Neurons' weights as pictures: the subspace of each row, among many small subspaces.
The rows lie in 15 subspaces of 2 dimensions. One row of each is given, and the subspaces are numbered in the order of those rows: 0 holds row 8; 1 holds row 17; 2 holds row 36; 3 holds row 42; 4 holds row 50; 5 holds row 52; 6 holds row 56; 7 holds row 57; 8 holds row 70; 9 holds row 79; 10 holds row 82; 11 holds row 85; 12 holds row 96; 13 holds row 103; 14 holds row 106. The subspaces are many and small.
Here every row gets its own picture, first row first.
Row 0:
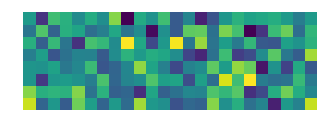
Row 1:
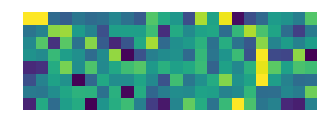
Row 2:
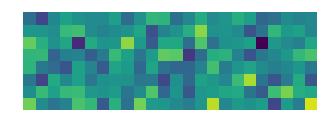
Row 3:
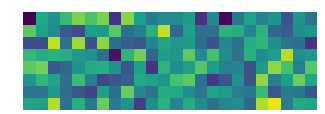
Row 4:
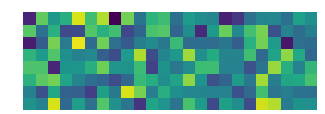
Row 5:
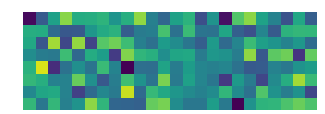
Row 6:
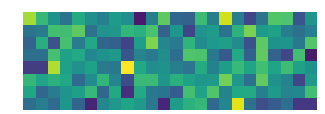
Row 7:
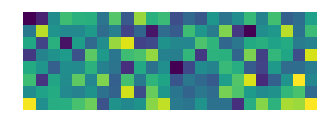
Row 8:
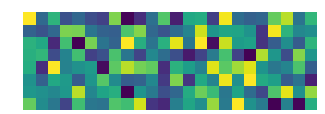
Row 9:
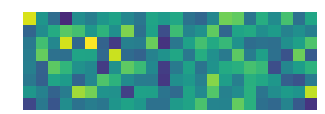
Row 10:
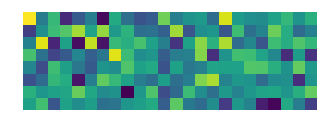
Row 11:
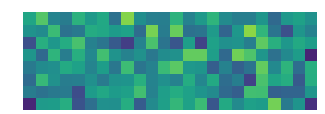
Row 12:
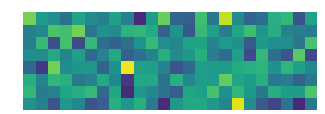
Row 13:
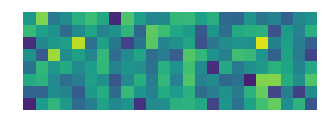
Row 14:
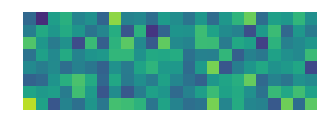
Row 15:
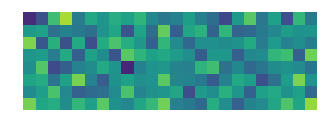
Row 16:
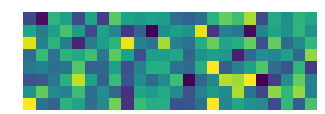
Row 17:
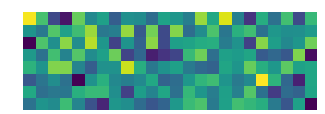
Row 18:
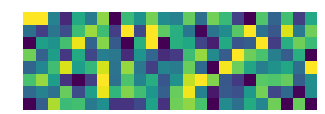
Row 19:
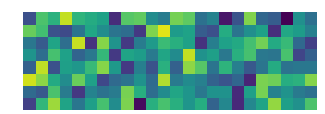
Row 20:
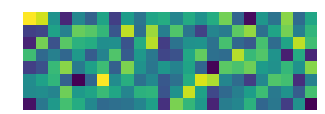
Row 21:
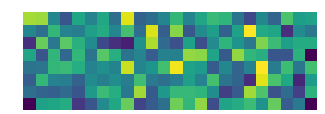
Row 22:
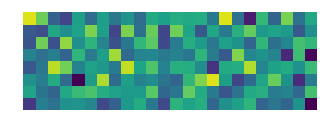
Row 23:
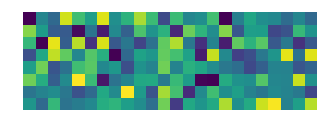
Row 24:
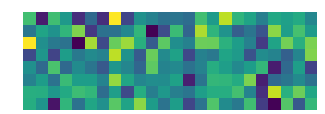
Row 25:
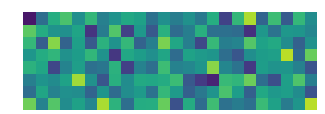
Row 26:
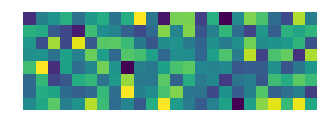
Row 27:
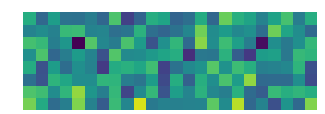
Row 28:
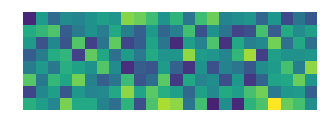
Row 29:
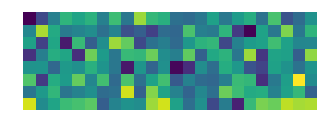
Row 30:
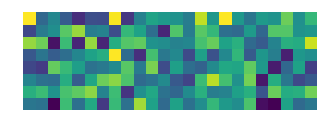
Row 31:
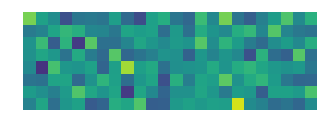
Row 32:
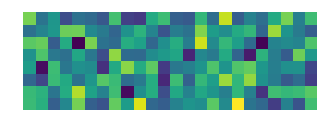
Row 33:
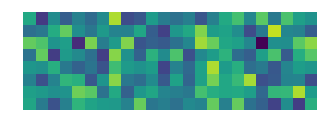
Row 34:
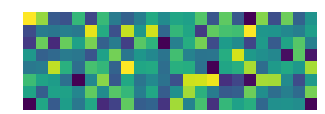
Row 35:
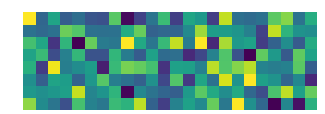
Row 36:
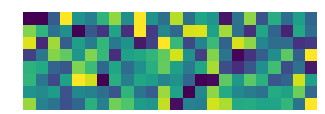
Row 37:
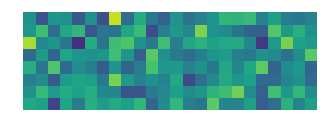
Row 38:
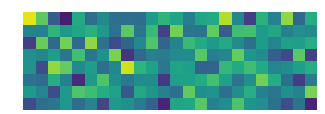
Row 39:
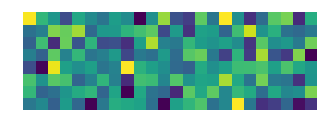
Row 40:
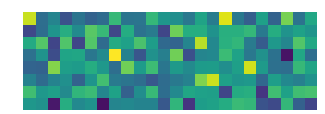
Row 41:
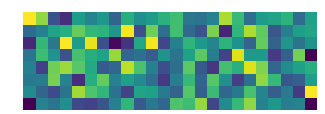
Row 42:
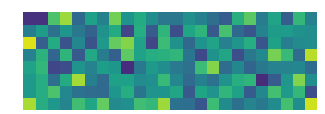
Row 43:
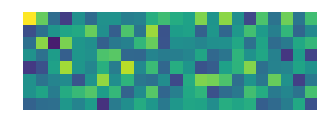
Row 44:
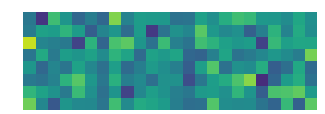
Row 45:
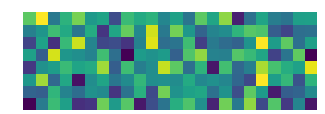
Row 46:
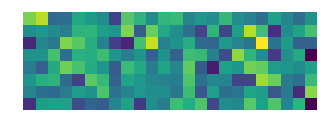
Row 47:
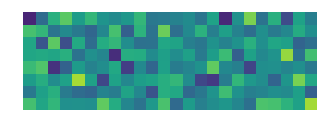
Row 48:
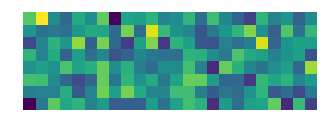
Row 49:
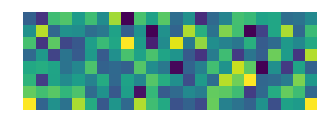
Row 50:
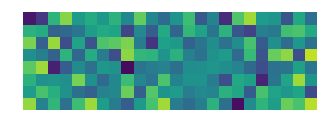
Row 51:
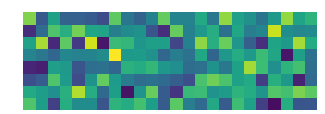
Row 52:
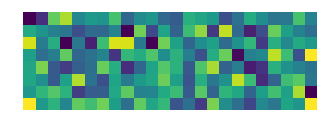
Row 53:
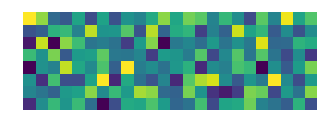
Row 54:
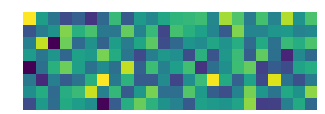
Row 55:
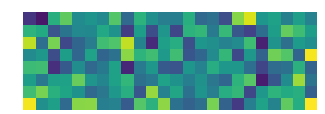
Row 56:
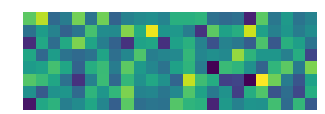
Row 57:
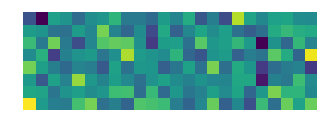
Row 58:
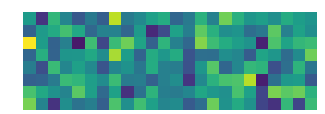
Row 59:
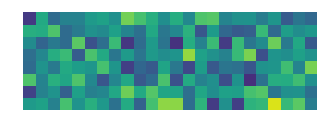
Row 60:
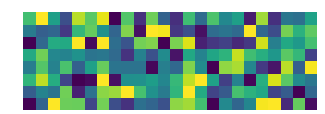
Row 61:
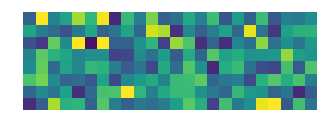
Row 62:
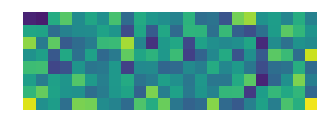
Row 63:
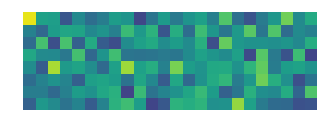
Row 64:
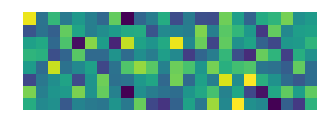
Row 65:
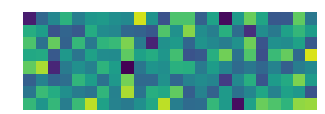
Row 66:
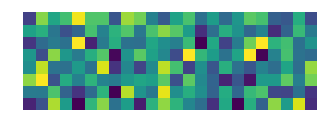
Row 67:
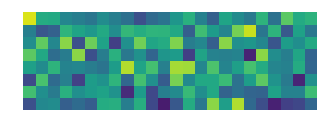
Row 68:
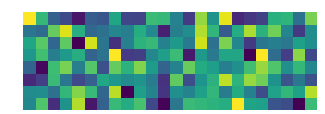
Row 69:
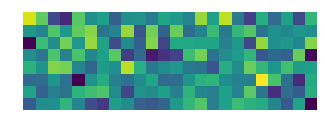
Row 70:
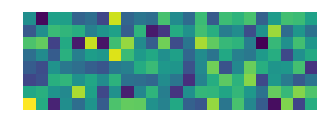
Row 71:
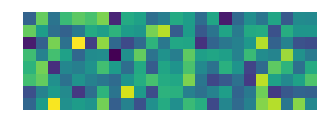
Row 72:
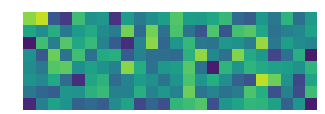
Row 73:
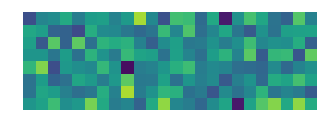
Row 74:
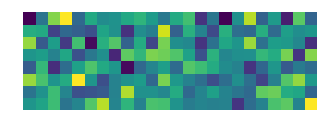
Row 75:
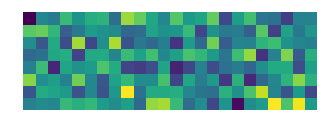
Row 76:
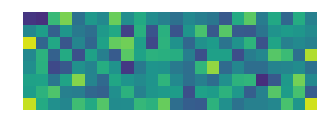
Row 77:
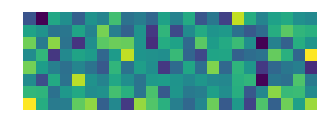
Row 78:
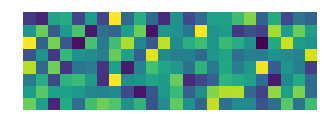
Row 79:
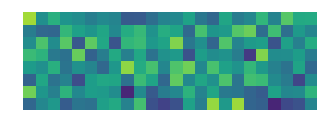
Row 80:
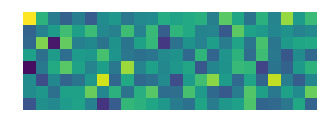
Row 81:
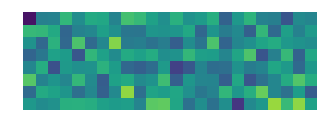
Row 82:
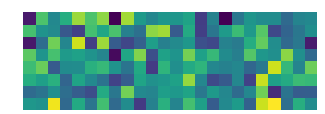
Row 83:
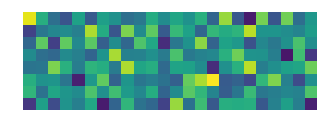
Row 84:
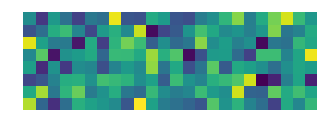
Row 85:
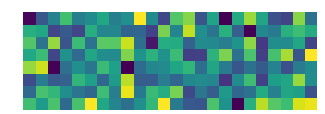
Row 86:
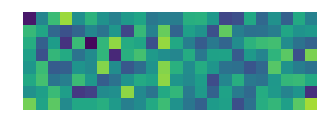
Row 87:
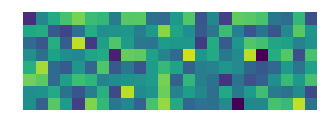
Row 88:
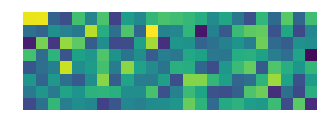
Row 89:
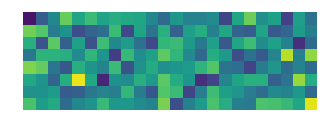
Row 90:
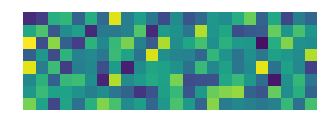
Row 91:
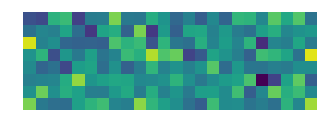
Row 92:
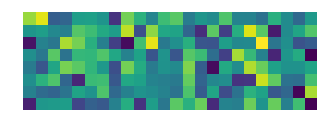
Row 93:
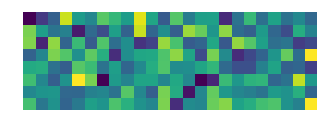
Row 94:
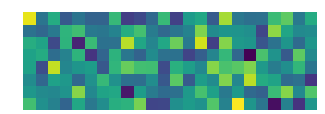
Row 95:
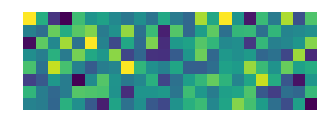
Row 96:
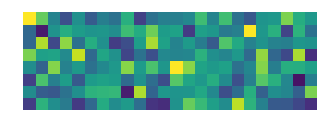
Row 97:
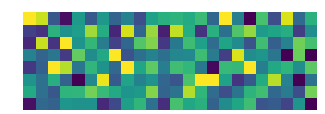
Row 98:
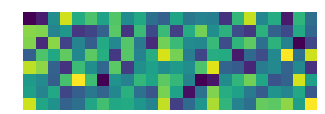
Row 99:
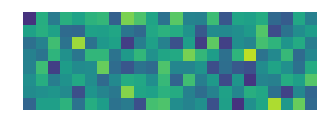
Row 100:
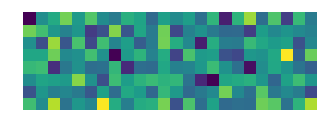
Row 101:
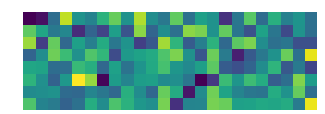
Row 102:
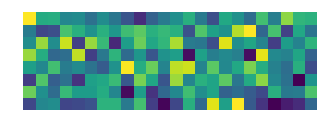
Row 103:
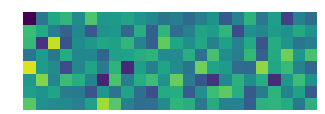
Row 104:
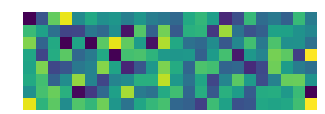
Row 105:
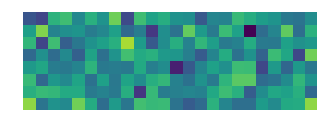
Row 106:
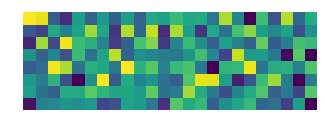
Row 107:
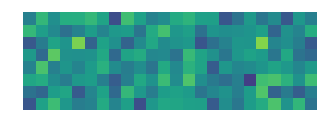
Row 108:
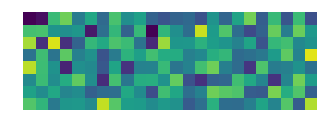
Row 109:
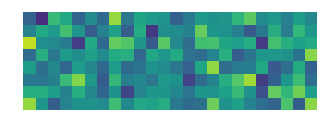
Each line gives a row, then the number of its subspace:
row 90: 13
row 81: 12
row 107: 3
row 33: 5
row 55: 4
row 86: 5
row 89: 8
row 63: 0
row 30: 10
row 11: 0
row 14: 8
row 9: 5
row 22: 14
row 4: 13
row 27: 4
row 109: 14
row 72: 3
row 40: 6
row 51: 8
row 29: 9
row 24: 10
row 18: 8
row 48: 8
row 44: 14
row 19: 1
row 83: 6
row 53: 13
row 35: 0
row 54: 13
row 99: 0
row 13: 3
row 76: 3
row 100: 6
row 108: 10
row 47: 14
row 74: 1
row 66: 7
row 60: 2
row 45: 7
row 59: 9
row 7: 9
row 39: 11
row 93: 2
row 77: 7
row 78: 13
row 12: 11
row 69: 1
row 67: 9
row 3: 10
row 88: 10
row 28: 9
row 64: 12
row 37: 13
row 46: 5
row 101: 2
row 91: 1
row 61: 2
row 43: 10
